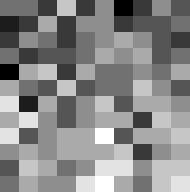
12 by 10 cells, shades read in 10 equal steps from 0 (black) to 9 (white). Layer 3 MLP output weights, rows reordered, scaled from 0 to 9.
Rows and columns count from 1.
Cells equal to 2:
13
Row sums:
34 33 38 40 44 46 50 54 59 54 60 62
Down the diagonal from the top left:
4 2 4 3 6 4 3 2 6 6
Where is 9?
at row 9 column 6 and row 12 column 6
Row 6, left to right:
6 4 3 7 3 4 4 7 5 3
